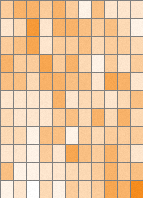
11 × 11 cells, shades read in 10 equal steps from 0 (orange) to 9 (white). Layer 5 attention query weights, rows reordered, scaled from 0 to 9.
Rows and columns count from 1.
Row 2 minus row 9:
0 -1 -7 2 -4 1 0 0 1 1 1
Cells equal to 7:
25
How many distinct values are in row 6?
4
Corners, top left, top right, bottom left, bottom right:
5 7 8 0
